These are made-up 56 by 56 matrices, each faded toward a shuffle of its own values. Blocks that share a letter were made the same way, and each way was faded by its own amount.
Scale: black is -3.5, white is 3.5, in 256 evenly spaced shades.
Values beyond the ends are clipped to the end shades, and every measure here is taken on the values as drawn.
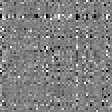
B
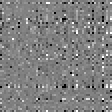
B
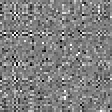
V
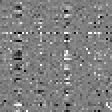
B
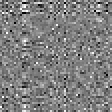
V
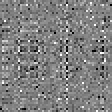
V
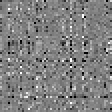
B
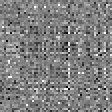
V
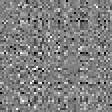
V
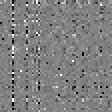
B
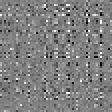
B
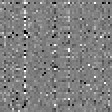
B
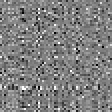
V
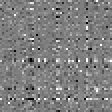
B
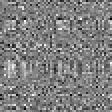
V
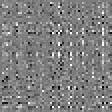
B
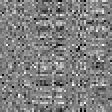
V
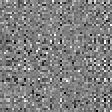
V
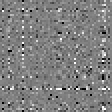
B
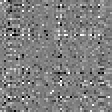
B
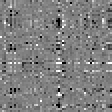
B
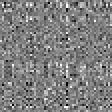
V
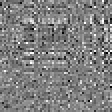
V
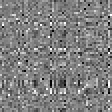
V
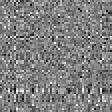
V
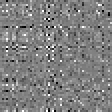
B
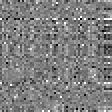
V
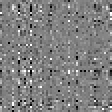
B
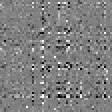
B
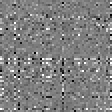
B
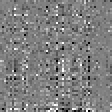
B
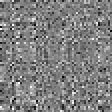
V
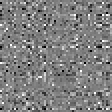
V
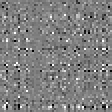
B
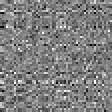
V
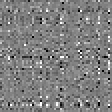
B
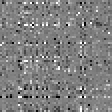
B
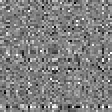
V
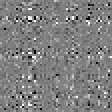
B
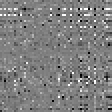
B
